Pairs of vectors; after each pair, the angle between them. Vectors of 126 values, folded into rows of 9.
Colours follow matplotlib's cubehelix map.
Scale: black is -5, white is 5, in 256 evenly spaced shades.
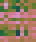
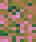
partly aligned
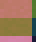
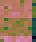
nearly parallel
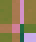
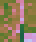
nearly parallel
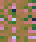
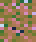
orthogonal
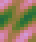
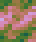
nearly opposite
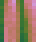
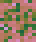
orthogonal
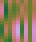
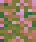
orthogonal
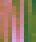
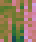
nearly opposite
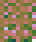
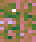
orthogonal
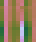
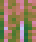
nearly parallel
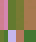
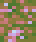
partly aligned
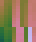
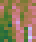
nearly parallel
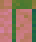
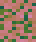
orthogonal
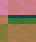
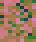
orthogonal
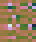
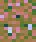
partly aligned
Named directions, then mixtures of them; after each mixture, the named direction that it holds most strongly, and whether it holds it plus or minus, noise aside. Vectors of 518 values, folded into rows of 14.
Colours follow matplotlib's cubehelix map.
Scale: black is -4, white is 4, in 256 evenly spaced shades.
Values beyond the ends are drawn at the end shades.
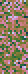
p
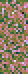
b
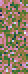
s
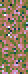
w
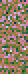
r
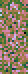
s, minus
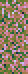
b, plus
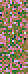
s, plus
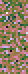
r, minus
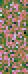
s, minus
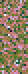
w, plus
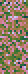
p, plus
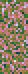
b, plus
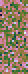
s, plus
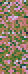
p, plus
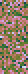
p, plus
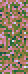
s, plus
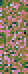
s, minus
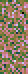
b, plus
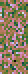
b, minus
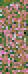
s, minus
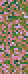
p, minus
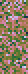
p, plus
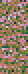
r, plus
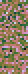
r, minus
